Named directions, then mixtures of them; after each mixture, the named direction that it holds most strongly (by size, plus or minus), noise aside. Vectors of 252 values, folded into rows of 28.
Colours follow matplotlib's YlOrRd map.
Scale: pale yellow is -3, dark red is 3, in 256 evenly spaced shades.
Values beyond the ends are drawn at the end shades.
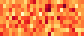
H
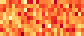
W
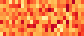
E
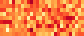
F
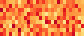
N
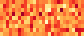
H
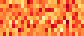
E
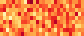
W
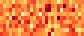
H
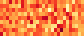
E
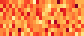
N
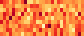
W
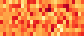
E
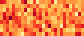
W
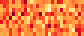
H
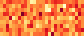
H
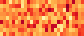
E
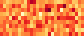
H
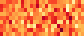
E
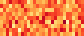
N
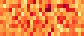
H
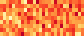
W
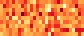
H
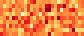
H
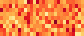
N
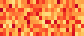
N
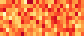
W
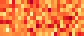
F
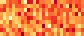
W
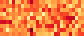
F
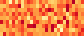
E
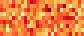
F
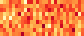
W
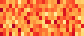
N
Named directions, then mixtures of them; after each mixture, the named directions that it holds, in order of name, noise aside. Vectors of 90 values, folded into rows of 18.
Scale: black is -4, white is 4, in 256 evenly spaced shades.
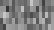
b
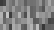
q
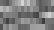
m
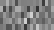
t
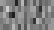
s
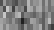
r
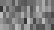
m, q, t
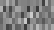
t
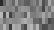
q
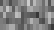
m, r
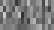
r, t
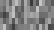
b, s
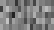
m, s, t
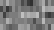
b, m, r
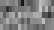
m, s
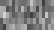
b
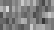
m, t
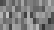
q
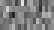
m, s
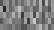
r, s, t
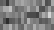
m, t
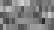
b, m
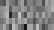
q, s, t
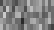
r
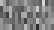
b, q, t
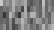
b, q, r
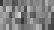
q, r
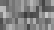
b, m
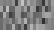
m, s, t
